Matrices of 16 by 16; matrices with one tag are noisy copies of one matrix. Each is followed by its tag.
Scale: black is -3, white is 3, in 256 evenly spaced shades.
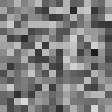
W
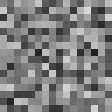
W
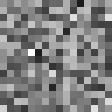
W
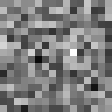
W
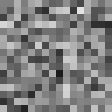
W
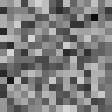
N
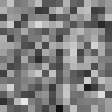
W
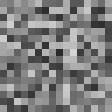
W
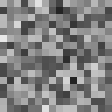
N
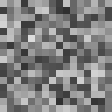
N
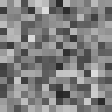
N
